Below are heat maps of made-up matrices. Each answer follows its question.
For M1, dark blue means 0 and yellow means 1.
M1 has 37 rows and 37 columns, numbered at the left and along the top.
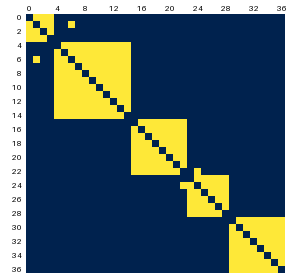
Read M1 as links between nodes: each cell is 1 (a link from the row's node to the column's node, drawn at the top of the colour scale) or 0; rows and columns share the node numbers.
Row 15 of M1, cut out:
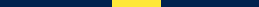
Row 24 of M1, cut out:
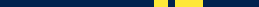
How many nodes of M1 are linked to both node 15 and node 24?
1
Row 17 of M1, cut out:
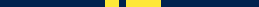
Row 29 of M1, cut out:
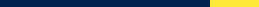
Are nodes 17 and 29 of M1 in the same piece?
no
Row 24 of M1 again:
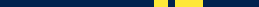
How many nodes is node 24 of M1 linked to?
6
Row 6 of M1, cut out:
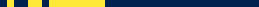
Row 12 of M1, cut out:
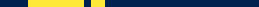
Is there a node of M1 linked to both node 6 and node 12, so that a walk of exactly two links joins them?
yes
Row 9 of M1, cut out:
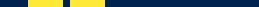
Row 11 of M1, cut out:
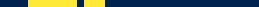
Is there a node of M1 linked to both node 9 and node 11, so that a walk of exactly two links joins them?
yes
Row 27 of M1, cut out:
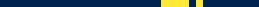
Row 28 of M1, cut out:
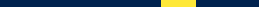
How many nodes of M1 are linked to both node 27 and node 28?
4
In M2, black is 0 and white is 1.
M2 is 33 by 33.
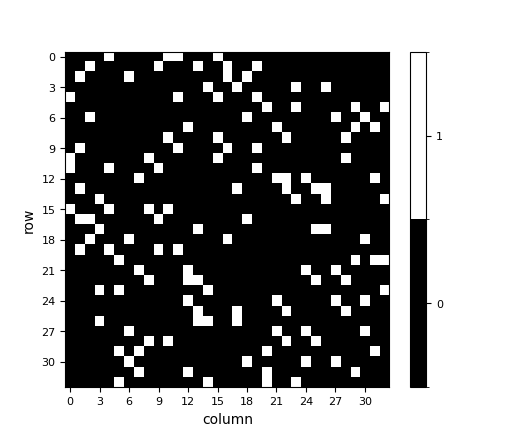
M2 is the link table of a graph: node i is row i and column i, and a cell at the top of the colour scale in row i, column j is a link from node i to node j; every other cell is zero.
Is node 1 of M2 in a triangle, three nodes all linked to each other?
yes
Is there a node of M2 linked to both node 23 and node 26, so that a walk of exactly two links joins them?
yes
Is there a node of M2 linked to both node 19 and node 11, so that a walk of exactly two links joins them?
yes
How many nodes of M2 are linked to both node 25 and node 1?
1
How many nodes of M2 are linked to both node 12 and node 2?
0
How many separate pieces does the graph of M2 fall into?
1
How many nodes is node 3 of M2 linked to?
4
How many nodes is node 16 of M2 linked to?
4
